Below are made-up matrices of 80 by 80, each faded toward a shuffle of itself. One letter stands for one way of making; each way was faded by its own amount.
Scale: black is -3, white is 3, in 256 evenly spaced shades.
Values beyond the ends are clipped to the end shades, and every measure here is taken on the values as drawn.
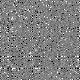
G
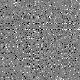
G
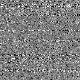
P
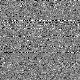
P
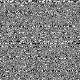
P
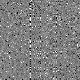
G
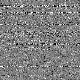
P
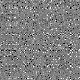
G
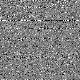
P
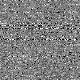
P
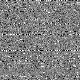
P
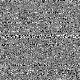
P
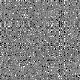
G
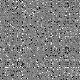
G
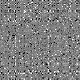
G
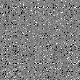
G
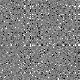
G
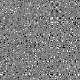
G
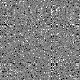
G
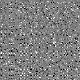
G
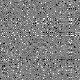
G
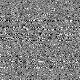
P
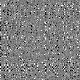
G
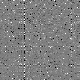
G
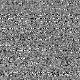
P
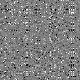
G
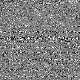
P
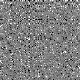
G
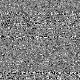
P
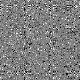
G
